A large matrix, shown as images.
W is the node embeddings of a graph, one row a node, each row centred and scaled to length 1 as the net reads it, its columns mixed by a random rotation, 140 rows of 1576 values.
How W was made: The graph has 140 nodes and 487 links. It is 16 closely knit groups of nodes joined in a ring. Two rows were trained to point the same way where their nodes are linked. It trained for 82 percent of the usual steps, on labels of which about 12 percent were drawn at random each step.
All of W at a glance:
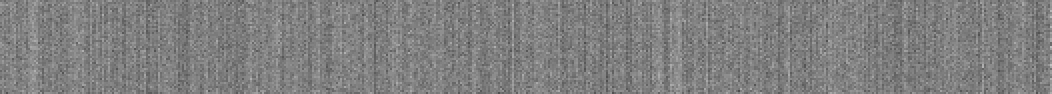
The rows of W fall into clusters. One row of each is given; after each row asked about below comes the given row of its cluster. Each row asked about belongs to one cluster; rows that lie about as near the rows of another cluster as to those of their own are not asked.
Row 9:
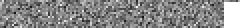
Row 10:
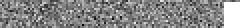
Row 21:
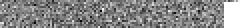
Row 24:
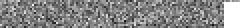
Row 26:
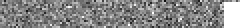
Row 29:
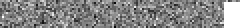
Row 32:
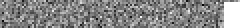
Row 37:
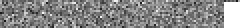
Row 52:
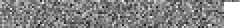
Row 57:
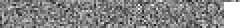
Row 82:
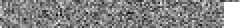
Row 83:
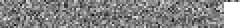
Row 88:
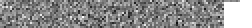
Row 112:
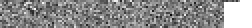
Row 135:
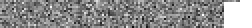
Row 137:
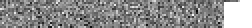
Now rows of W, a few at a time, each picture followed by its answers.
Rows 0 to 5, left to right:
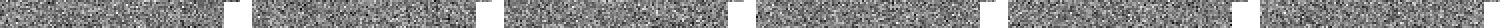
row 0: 137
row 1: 9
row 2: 26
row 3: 24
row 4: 10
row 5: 24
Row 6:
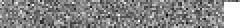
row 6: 52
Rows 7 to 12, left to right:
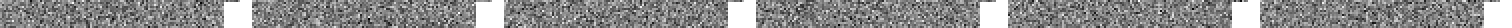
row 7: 52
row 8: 29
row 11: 112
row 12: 88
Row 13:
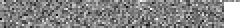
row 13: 135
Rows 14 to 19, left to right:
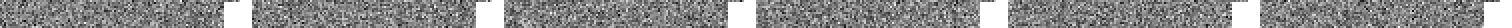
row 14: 32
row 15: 137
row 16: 9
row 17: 52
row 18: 88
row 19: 112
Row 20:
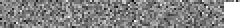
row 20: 135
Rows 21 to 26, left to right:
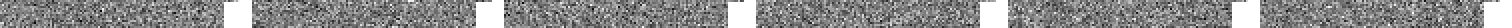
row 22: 57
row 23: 83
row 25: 9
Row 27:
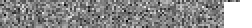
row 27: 83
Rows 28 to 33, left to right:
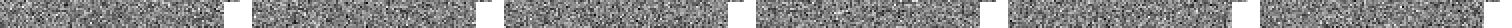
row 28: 83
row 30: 29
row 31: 57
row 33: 26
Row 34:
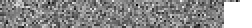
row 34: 137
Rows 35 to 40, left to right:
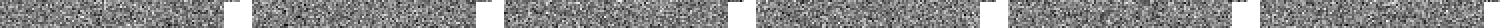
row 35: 26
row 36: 112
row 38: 52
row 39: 82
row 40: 37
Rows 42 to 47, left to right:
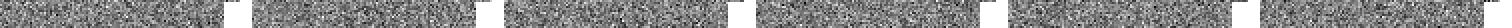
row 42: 112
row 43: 88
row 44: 29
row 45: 137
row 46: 10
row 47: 37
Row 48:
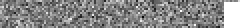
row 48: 9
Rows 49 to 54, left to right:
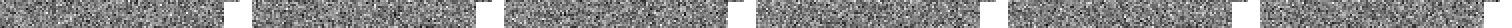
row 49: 9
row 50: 57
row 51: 82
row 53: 29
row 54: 52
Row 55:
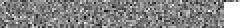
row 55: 32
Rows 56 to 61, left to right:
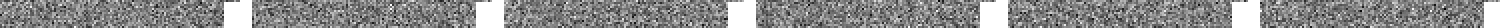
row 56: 112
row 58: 88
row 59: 9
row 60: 21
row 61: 21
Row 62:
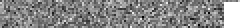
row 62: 9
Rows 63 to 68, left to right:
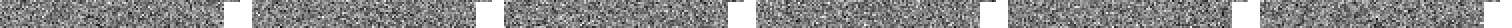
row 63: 88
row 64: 88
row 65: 32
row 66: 52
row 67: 26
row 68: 29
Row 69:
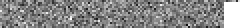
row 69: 9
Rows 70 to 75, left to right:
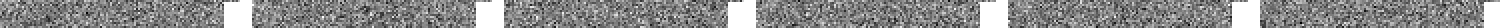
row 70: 24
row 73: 29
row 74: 29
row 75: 32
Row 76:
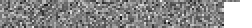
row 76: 10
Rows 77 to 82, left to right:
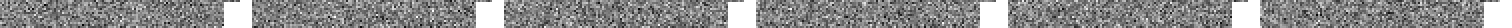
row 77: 10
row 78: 26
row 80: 88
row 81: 112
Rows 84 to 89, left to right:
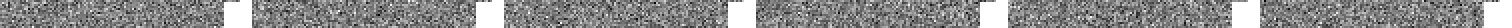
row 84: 10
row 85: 57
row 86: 24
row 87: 37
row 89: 26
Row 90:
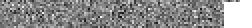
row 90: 83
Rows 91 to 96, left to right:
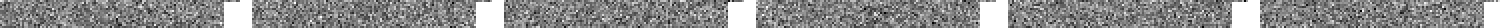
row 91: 29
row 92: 52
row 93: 37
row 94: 88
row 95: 137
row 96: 21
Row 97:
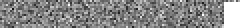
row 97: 135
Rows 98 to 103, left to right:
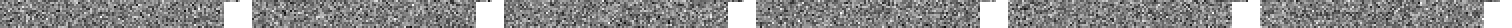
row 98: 83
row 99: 9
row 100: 37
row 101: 135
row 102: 88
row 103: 82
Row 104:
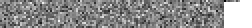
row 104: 32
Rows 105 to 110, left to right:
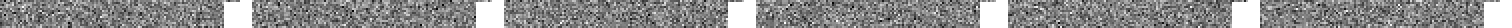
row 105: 83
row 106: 21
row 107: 82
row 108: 24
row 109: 137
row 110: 57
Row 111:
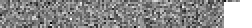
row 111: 137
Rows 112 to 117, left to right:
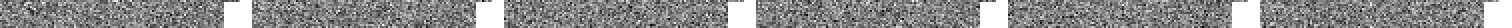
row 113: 57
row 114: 135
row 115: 57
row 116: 137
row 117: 21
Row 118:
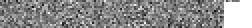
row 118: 26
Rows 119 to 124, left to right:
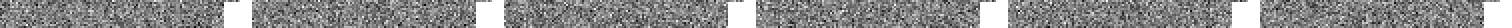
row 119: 137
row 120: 135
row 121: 29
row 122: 57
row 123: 52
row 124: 88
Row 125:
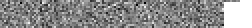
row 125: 10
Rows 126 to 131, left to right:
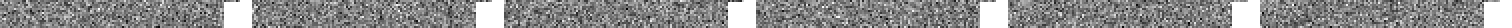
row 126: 83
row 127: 10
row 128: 37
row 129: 26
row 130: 29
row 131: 24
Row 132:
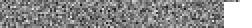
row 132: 21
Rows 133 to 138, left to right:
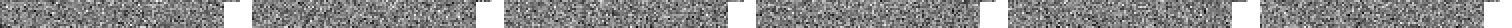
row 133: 57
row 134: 37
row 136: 137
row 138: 24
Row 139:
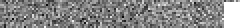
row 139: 21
